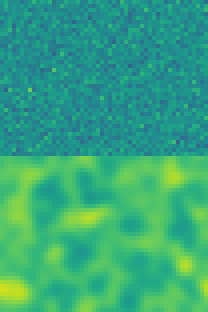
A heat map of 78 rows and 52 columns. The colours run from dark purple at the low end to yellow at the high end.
The table splits into 2 rows of 1 panel. Panel 1,1: middling, fine-grained. Panel 2,1: high, blotchy.
